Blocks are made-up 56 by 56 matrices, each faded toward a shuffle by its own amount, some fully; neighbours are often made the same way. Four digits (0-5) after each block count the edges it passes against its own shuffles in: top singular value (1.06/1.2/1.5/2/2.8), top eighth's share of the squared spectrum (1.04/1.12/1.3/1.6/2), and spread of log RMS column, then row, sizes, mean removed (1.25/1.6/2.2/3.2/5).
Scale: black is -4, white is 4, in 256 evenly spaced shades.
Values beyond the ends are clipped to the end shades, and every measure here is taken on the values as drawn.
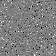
1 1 0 0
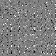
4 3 2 1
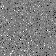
1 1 0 0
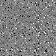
3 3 1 1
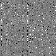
4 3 2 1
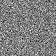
0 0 0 0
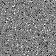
2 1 0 0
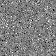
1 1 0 0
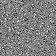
0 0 0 0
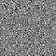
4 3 2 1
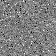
2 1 0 0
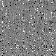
3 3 2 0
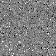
3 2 1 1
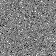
0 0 0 0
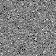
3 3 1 1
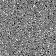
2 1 0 0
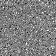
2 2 0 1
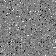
2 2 0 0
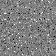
3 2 0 1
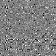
3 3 1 2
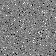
0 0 0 0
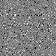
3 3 0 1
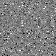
2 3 0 1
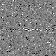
3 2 0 1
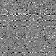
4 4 1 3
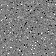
1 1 0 0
